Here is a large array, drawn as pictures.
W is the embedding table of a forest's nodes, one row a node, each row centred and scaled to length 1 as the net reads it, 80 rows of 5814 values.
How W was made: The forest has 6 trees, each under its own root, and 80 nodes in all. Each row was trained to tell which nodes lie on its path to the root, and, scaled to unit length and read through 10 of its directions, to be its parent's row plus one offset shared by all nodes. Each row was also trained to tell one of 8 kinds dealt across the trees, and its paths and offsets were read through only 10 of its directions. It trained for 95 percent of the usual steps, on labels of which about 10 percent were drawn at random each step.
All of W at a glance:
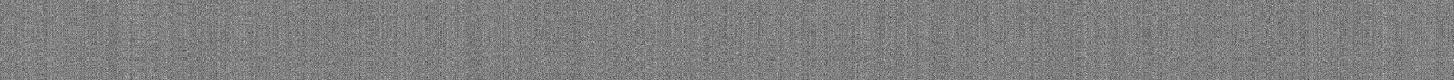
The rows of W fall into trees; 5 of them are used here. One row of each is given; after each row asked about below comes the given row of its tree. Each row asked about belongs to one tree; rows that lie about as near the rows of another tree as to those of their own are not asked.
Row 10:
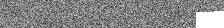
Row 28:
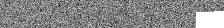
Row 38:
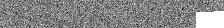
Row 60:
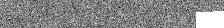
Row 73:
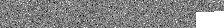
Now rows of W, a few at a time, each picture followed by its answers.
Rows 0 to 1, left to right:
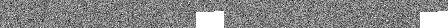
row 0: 73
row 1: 10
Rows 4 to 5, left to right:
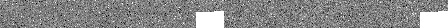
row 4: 60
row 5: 10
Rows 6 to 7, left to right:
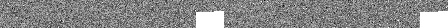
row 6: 10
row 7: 28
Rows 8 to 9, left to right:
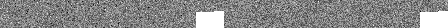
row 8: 10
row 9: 73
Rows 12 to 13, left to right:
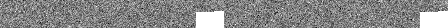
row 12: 28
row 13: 38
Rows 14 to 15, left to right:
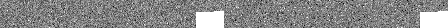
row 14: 60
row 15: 60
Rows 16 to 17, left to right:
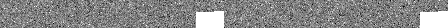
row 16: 28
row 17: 28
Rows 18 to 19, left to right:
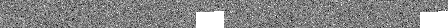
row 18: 10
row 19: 10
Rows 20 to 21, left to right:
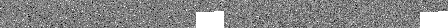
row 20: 73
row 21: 73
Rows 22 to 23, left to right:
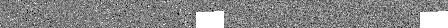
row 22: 10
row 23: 10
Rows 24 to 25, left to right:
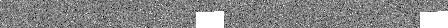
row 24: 73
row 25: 60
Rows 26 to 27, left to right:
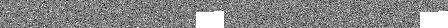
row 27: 73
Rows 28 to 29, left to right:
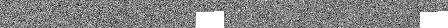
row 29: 73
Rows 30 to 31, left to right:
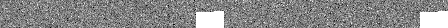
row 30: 10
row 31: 73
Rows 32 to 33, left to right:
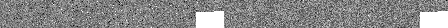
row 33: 38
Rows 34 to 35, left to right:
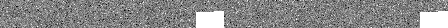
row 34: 10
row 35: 73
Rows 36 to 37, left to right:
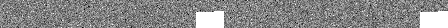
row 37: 28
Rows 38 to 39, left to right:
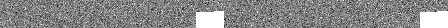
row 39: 60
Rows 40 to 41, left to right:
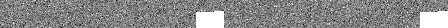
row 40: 73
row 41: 38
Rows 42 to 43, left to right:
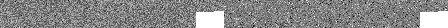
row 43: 10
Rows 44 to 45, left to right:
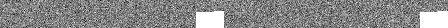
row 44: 28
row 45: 60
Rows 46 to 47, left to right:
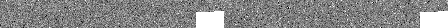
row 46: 73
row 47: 60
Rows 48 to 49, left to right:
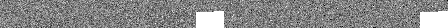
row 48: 10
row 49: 10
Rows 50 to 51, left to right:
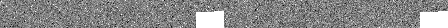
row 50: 60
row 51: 73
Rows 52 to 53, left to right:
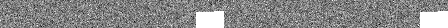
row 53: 10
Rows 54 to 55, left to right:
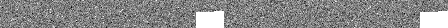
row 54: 10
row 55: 38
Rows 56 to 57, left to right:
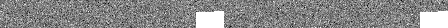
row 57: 60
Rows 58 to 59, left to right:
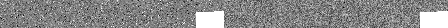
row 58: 60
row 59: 60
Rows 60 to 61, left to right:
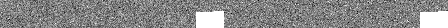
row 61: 10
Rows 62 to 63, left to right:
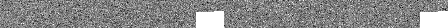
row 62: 10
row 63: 73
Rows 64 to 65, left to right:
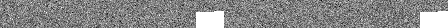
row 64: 73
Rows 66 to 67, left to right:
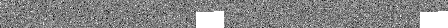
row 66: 60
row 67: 28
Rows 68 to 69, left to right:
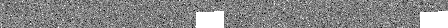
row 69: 60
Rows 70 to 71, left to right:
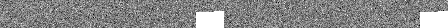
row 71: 60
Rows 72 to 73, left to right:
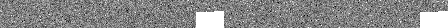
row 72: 28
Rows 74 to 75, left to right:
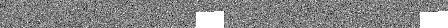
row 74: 73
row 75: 73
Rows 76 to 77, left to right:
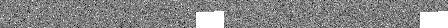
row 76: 10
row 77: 28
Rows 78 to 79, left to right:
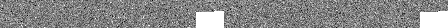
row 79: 73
